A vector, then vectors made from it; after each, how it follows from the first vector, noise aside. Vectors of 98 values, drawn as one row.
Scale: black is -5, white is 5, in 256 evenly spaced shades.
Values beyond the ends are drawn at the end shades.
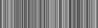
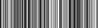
scaled up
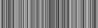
negated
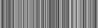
negated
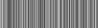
sign-scrambled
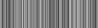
negated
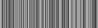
negated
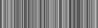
copied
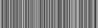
sign-scrambled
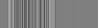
partly zeroed
